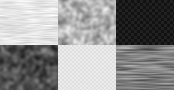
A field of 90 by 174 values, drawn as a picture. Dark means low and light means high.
It is made of 2 by 3 panels. Panel 1,1: very high, streaked across, faint in contrast. Panel 1,2: high, blotchy. Panel 1,3: very low, checkered, faint in contrast. Panel 2,1: low, blotchy. Panel 2,2: very high, checkered, faint in contrast. Panel 2,3: middling, streaked across.
